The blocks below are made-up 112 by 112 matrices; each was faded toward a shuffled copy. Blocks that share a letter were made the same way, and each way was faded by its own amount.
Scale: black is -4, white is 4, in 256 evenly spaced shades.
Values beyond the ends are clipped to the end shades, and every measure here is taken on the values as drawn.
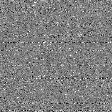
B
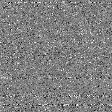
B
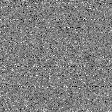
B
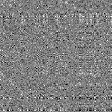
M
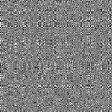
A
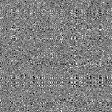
M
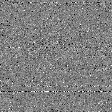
B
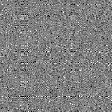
M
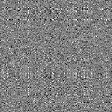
M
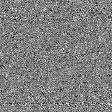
B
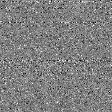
B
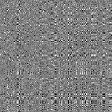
A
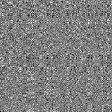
M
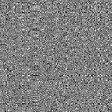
M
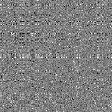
M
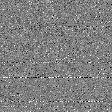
B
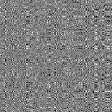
A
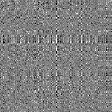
A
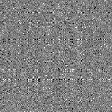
M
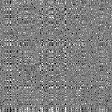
A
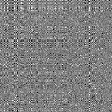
A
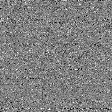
B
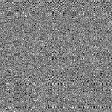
M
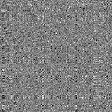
M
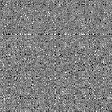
M
